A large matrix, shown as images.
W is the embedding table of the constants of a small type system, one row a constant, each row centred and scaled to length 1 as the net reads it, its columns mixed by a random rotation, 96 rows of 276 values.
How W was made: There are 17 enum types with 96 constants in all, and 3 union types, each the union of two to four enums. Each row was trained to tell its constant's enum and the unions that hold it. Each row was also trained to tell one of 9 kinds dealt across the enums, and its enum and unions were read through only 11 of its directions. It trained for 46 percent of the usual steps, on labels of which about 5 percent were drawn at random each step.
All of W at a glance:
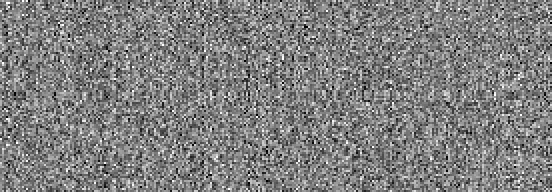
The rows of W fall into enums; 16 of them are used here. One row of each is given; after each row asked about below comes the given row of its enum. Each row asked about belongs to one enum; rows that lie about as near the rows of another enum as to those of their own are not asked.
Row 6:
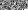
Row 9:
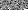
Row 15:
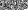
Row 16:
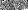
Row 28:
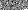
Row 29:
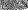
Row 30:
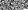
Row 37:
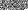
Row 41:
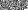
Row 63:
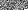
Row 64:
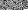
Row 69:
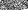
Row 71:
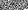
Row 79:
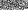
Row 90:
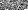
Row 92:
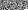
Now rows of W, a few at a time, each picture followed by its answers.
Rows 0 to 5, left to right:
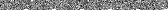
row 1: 41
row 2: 90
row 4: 41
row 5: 71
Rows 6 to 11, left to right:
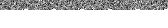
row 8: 16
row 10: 15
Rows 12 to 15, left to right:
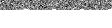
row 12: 30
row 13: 37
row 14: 28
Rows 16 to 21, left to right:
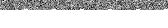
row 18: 69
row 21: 71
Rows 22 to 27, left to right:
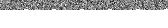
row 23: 64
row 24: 64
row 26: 15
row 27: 29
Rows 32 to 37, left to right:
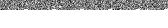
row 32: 9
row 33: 92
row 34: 37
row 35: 29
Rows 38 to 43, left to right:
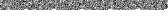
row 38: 64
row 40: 16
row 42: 29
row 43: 29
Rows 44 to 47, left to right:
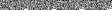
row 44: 41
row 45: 92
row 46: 92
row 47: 92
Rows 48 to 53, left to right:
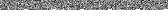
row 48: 9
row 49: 92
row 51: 69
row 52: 69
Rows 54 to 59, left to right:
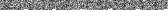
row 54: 15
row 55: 90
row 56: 30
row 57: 29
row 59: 41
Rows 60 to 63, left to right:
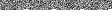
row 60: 28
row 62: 37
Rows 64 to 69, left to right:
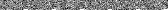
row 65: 29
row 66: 69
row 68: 16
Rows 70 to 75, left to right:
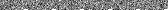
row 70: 30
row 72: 41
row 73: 90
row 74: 9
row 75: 16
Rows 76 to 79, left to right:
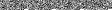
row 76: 28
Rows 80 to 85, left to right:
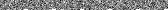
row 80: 64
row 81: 71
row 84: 90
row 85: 64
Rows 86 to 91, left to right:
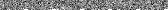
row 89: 37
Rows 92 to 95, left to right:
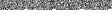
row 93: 64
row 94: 71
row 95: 41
